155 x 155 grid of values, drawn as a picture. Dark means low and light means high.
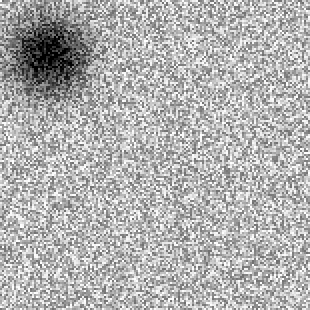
Average level on the scale: 70%. Dips: one, in the top left. Stripes: none. Ninth with the lowest average: top left.
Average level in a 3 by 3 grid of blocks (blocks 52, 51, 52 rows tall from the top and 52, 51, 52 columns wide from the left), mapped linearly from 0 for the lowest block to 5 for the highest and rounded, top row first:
055
555
555
